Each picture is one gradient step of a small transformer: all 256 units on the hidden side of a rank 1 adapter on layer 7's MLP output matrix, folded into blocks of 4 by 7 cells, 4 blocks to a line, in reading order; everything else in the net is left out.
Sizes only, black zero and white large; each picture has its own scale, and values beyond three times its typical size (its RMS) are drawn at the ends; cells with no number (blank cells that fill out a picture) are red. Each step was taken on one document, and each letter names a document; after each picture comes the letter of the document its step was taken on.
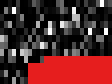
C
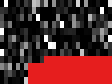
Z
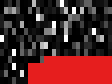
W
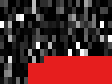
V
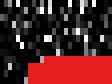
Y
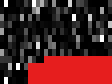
Z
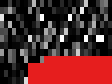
C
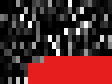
Y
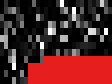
W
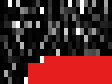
Y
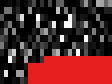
C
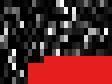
W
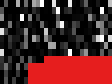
Z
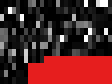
C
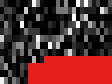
V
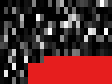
C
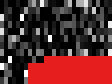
Z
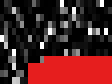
W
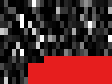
V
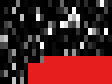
C
